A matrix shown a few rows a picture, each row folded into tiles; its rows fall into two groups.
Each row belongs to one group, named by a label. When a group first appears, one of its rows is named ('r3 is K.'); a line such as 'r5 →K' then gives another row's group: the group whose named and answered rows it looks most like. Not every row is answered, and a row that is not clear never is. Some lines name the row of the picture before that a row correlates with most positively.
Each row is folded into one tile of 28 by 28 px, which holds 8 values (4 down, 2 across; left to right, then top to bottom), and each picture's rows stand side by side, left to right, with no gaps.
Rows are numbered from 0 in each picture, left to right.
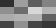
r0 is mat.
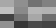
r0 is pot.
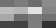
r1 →pot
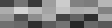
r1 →mat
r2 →pot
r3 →pot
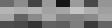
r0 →mat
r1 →mat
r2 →mat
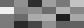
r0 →pot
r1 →mat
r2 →pot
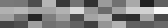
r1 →pot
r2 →mat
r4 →pot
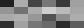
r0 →mat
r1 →mat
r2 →mat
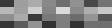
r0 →mat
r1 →pot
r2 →pot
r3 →mat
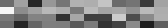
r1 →mat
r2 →pot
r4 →mat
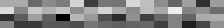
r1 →mat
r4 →pot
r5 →pot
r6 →pot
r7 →mat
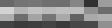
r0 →mat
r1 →mat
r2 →mat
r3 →mat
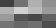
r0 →mat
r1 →pot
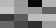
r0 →pot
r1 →mat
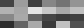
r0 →mat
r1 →pot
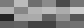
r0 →pot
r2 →mat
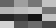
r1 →pot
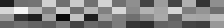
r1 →pot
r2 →pot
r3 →pot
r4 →pot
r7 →mat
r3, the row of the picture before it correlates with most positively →1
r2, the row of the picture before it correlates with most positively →1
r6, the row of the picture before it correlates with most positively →1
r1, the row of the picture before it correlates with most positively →1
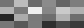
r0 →pot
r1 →pot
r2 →mat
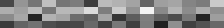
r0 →mat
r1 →pot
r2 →mat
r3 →pot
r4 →pot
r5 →pot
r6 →pot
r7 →pot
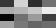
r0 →pot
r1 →mat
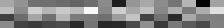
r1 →mat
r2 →mat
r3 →pot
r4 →mat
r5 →pot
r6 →pot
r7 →mat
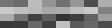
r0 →mat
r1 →pot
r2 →pot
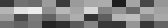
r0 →mat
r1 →pot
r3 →pot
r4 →mat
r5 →mat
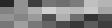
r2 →mat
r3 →pot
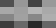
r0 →mat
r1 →mat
